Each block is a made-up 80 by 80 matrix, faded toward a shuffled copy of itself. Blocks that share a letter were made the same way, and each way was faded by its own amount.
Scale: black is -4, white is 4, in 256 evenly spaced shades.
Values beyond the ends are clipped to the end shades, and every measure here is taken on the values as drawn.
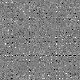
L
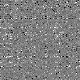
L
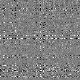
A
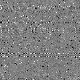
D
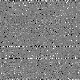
D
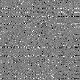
D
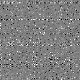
D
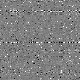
D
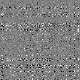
A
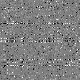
D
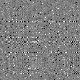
D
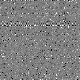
D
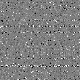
D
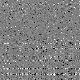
D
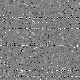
D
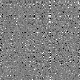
L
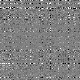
A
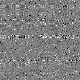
D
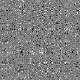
L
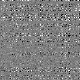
A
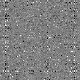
L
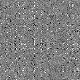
L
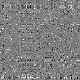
D
